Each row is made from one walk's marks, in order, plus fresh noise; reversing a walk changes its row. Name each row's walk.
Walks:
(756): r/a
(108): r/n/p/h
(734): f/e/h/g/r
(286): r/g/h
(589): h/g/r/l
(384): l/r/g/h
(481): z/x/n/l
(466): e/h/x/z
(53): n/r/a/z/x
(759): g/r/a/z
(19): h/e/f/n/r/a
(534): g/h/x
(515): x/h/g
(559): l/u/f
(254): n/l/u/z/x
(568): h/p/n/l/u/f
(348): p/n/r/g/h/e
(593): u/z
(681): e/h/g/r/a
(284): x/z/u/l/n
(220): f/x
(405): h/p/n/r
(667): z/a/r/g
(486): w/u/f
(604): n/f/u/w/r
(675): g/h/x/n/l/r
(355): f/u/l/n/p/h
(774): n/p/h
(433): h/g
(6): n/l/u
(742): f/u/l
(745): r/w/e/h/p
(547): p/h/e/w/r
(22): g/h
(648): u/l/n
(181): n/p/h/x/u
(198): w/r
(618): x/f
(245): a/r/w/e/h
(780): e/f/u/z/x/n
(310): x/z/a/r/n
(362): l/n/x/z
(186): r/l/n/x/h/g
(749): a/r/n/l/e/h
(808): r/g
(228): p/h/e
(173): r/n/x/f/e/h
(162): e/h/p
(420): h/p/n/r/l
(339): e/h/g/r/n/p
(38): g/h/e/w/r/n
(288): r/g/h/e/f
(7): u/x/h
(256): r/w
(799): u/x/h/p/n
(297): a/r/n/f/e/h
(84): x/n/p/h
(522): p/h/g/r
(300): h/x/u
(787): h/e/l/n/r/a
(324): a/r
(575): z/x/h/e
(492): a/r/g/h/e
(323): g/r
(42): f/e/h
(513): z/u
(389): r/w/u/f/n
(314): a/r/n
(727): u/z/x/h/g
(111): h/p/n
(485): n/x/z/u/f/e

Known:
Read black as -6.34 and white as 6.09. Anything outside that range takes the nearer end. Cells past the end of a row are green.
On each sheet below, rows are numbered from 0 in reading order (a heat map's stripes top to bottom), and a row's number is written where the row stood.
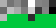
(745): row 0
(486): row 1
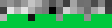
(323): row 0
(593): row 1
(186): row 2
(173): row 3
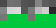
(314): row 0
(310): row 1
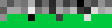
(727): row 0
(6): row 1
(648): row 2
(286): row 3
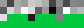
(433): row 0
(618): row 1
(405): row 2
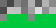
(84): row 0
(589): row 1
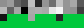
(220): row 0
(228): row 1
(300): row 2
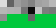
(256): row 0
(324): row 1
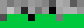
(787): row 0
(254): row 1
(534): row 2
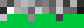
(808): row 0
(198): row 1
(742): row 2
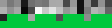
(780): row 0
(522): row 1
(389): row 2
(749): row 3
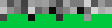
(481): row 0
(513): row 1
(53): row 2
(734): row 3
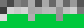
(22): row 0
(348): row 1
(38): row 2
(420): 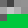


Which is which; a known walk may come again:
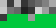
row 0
(742)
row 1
(667)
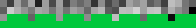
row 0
(186)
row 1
(355)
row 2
(575)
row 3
(297)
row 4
(515)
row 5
(799)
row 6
(593)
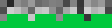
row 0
(774)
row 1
(162)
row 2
(173)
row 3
(181)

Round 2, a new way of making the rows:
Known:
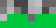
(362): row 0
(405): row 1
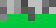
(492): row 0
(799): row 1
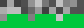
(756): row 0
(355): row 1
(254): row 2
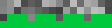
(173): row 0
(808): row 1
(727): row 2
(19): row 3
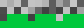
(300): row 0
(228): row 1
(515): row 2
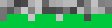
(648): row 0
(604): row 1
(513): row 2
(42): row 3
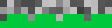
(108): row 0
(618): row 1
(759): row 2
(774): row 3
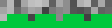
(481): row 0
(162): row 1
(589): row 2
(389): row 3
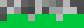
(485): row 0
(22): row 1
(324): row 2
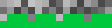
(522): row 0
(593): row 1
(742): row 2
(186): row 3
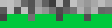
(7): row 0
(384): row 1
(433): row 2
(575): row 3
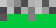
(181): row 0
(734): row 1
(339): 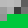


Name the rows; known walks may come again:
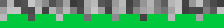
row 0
(324)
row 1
(181)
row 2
(362)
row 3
(787)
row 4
(420)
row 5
(297)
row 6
(38)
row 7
(6)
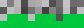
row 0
(53)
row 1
(522)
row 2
(84)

